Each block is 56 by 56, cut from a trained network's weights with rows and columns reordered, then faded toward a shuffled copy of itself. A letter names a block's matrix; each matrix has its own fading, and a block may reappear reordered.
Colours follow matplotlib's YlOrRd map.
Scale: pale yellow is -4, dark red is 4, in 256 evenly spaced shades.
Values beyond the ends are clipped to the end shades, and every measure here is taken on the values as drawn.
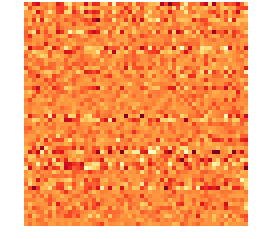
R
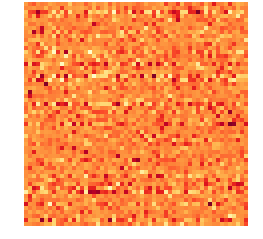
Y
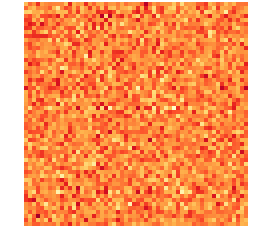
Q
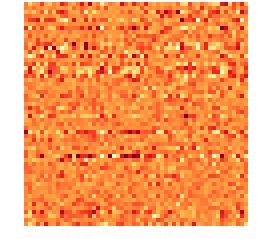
R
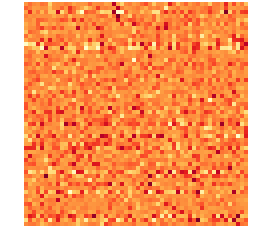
Y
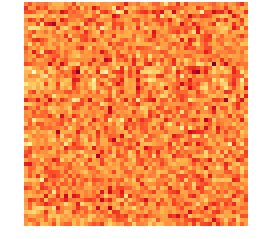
Q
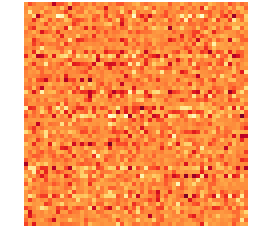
Y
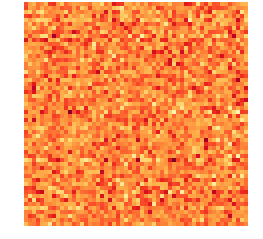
Q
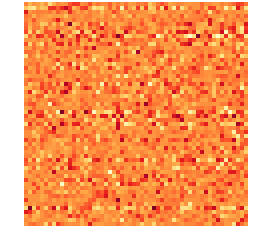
Y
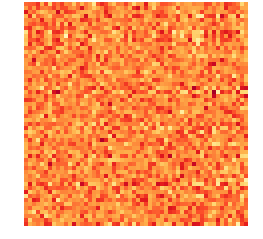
Q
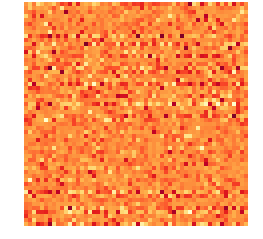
Y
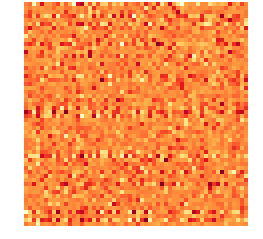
Y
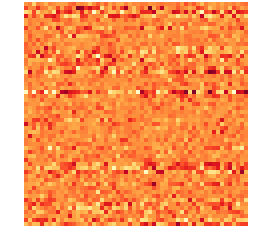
R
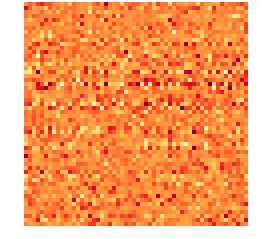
Y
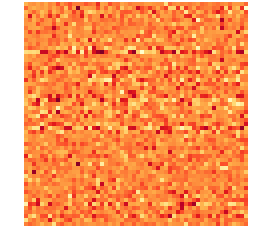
Y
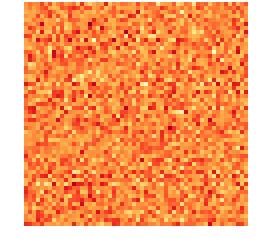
Q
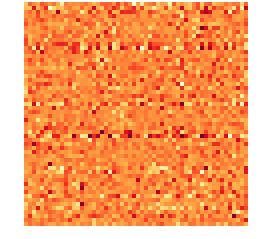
Y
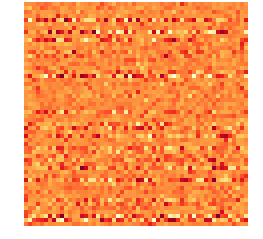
R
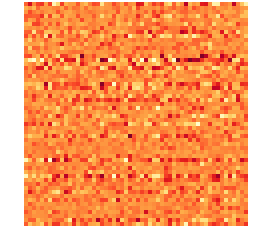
R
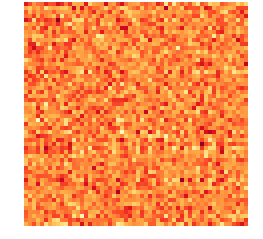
Q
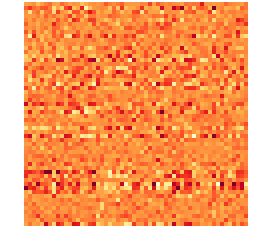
R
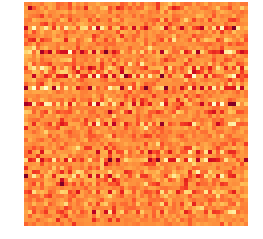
R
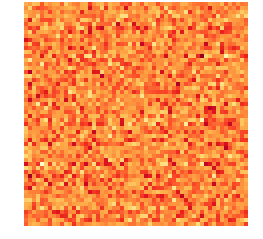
Q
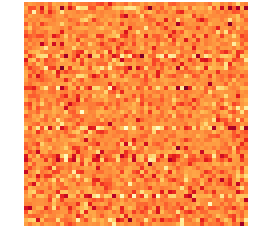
Y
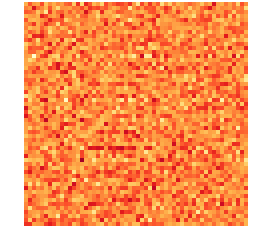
Q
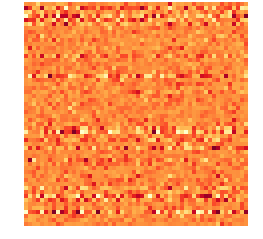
R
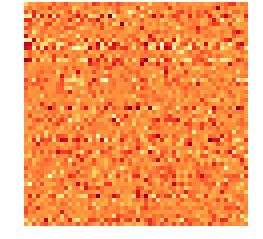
Y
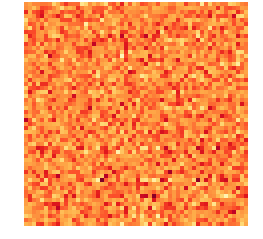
Q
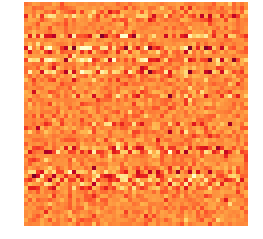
R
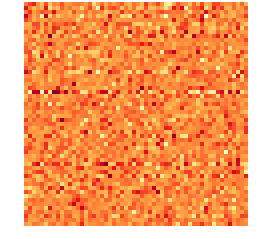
Y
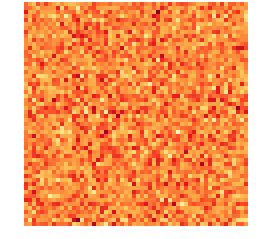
Q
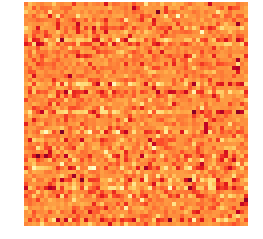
Y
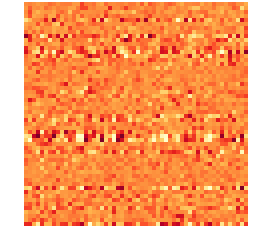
R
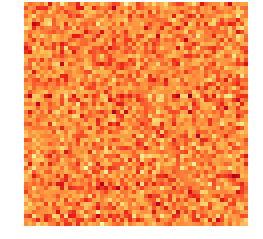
Q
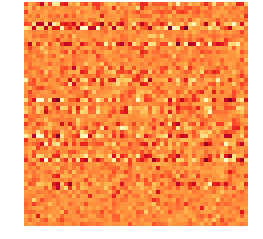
R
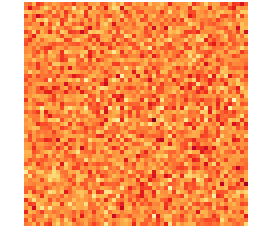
Q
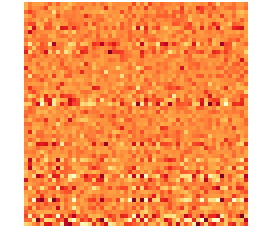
R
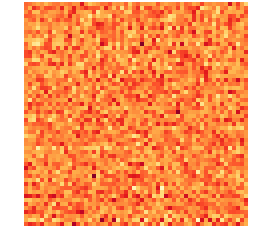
Q
